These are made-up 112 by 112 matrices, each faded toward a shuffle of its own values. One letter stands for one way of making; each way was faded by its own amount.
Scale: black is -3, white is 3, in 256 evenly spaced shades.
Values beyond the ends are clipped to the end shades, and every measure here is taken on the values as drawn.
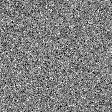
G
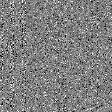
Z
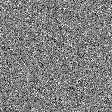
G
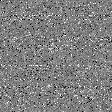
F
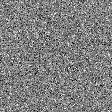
G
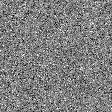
G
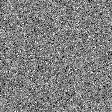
G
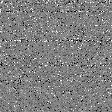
F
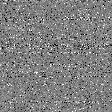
F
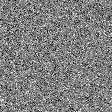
G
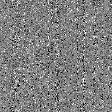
Z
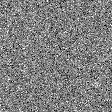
G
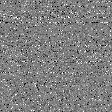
F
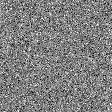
G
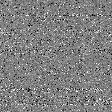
F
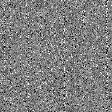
Z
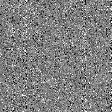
Z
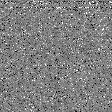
F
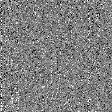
Z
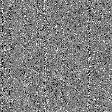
Z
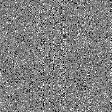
Z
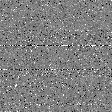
F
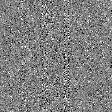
Z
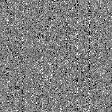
Z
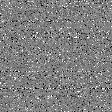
F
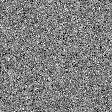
G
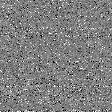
F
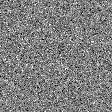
G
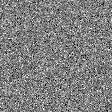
G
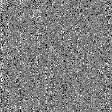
Z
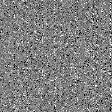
Z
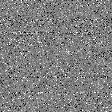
F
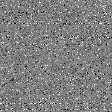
F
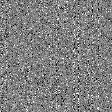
Z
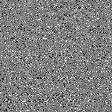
F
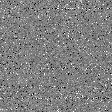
F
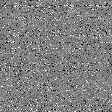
F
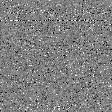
F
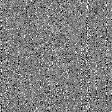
Z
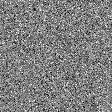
G
